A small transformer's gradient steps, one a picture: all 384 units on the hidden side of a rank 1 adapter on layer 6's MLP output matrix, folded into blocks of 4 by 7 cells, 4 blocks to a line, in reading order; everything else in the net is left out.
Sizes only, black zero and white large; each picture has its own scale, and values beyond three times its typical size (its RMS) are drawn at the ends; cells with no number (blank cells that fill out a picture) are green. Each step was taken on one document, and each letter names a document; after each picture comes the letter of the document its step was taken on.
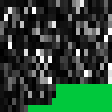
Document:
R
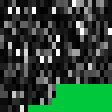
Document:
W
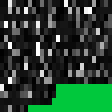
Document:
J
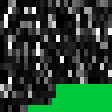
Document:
W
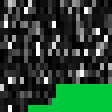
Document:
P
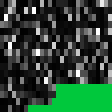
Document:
W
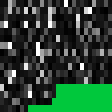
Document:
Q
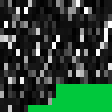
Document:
R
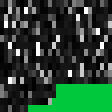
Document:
P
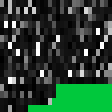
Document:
P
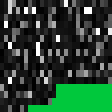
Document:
J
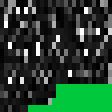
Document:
P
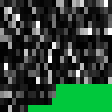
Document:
R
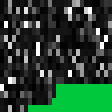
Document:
W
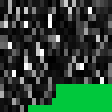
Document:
Q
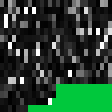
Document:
R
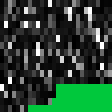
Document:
W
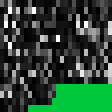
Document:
R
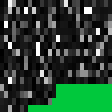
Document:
J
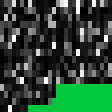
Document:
P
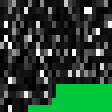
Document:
Q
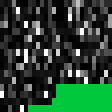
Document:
Q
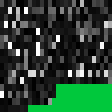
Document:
J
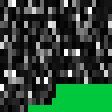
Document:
J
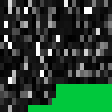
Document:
Q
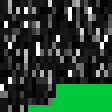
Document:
W
